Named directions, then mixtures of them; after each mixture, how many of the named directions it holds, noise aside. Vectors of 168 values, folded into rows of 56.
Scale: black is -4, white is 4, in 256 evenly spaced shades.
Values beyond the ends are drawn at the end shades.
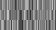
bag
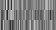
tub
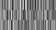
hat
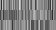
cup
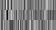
two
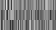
one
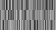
two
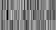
three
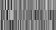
one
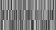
three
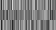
two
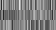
one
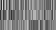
three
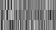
one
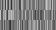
two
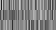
one
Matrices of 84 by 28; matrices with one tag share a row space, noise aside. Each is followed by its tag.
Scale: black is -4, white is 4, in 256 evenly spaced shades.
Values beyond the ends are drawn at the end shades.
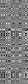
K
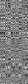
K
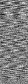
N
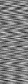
N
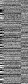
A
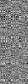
K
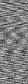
N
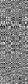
K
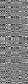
K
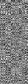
K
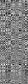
K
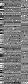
A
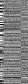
A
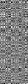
K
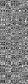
K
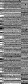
A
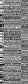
A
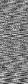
N
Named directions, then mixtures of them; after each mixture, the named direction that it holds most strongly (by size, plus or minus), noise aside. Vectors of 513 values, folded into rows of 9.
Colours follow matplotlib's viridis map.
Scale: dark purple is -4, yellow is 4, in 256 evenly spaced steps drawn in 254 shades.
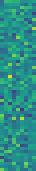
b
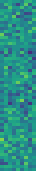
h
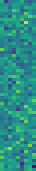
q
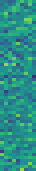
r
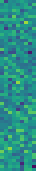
q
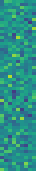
b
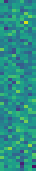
q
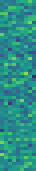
r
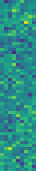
q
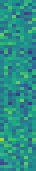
h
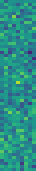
h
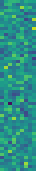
b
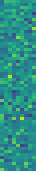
b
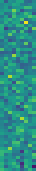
q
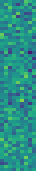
h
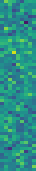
q
